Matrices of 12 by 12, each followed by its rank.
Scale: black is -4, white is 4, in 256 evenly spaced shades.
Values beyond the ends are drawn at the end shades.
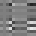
one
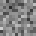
full rank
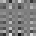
one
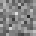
full rank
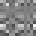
two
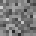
full rank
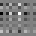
one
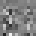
two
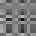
one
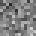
full rank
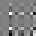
one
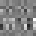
two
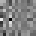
two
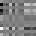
one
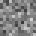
full rank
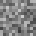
full rank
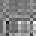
two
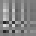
one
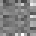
two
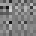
two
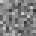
full rank
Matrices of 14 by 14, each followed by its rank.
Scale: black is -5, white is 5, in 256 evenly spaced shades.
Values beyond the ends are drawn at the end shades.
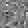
three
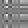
one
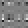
one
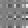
one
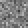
full rank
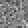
full rank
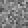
full rank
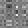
two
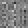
three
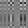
one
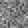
full rank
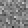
full rank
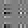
one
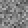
full rank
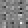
two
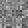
three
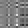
one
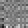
two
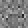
three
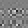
two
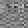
three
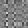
two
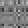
two
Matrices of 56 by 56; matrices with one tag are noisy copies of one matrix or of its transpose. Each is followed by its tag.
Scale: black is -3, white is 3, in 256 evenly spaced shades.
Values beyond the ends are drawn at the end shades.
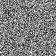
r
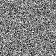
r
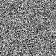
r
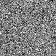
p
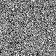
p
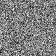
p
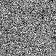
p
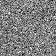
p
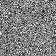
p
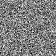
r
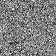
p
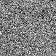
p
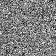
p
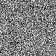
p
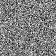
r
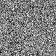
p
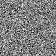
r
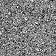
p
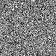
p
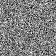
r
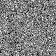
p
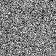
p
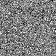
p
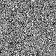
p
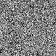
p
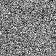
p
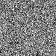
p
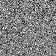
p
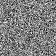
r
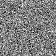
r
